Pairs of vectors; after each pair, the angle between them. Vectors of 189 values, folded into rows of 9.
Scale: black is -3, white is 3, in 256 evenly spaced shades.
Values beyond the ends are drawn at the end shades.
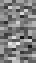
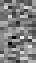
nearly opposite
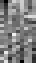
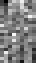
nearly parallel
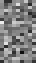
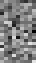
partly opposed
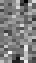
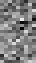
partly aligned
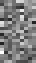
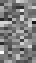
nearly parallel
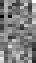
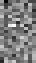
partly opposed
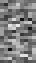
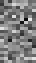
orthogonal
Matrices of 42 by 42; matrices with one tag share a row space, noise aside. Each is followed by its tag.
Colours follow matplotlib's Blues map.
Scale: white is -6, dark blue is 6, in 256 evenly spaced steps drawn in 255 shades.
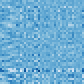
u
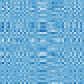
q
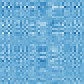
q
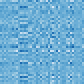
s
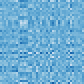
s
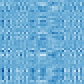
q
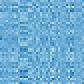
s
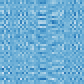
q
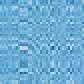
s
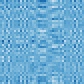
q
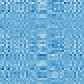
q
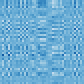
q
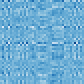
q
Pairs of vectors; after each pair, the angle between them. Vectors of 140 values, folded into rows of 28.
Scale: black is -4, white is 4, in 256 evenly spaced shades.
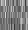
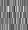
orthogonal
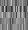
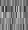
nearly parallel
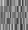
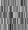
orthogonal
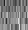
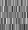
partly opposed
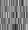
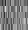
partly opposed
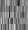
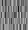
orthogonal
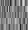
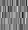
orthogonal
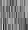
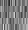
partly opposed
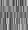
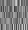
orthogonal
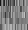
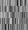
partly opposed
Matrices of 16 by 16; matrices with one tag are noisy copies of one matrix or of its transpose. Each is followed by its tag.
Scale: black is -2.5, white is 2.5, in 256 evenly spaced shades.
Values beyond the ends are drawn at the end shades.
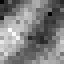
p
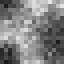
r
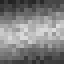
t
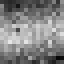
t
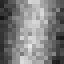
t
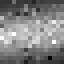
t
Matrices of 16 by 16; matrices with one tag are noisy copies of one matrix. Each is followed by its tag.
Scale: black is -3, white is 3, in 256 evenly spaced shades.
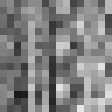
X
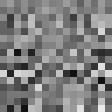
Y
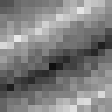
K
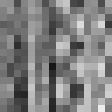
X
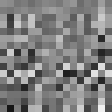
Y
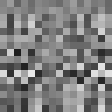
Y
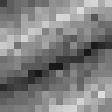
K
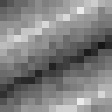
K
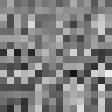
Y
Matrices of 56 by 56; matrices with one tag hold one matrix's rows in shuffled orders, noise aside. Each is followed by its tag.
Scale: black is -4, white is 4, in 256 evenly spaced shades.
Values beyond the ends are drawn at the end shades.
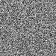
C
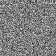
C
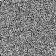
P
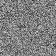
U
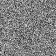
P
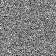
P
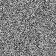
C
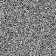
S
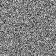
P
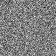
S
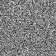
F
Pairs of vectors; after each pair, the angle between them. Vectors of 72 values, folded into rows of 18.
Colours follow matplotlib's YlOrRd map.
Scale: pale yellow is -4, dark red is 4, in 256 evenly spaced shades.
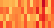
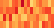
orthogonal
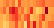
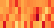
partly opposed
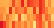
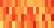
nearly opposite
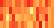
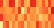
orthogonal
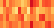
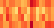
nearly parallel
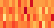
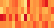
partly opposed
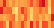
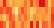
nearly parallel
